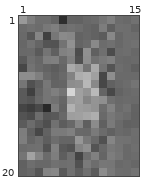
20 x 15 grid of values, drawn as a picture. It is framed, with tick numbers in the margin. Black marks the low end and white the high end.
Ninth with the lowest average: middle left. Odd patch: higher, in the centre. Calmest part: bottom right. Seam: vertical, 80% of the way across, the right part calmer. Slope: none.
